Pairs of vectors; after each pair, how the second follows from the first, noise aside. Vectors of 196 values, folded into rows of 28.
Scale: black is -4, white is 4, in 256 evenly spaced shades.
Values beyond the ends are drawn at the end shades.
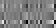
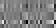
copied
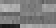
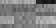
reversed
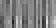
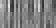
reversed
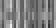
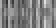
reversed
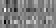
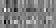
copied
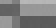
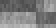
reversed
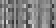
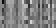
reversed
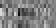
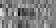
copied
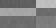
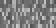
shuffled
